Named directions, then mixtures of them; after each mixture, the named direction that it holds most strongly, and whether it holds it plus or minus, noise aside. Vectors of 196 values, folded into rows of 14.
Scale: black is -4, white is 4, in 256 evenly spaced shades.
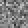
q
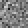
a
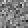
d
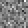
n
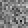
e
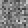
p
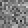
e, plus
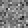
d, minus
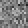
e, minus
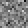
n, minus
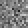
e, plus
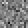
n, minus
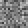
p, plus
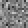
a, plus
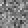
q, plus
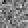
d, minus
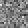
q, plus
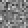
a, minus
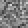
a, minus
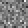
n, plus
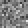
d, minus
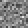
a, minus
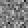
n, minus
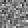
d, minus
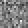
q, minus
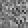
e, plus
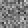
n, plus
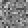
a, plus
